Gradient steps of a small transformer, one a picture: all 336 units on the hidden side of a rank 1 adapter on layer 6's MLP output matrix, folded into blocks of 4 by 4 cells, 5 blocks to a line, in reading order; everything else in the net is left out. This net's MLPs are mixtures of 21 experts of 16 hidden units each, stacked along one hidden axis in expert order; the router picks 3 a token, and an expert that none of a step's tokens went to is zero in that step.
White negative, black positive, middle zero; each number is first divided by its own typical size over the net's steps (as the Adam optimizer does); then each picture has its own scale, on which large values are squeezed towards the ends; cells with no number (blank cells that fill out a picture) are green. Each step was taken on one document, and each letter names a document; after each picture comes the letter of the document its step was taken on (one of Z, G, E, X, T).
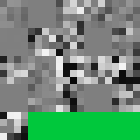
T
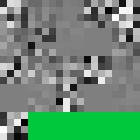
T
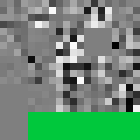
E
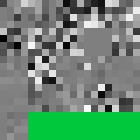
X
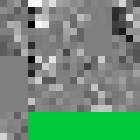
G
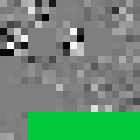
G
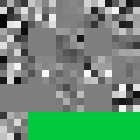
T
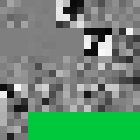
X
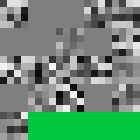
T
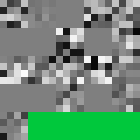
E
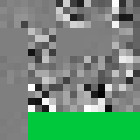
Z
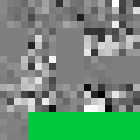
Z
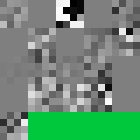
Z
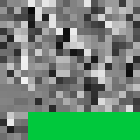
T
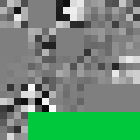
Z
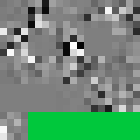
G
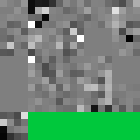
G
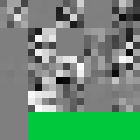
X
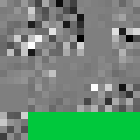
G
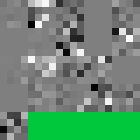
G
